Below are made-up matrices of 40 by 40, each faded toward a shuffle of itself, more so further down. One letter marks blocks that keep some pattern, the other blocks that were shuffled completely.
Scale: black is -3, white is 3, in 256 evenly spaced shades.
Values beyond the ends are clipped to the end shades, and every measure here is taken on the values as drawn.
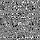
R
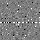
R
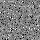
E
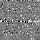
R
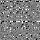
R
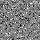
E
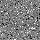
E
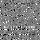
R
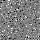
E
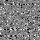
R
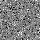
E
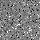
E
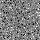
E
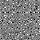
R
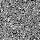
E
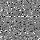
R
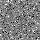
E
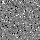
E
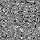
R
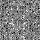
R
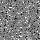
E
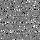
R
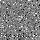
R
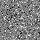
E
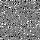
R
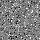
E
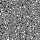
E
